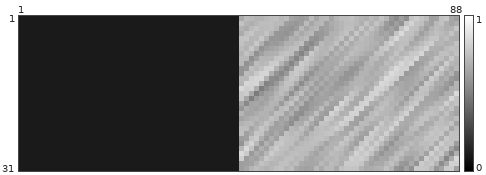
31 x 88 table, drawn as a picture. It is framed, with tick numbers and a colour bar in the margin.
It is made of 1 by 2 panels. Panel 1,1: very low, flat. Panel 1,2: high, slanting up to the right.
